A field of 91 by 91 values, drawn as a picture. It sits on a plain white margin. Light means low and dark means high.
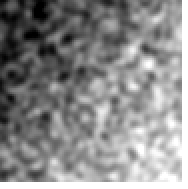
Ninth with the lowest average: bottom right. Slope: up to the top left. Lone odd cells: none. Ninth with the highest average: top left.
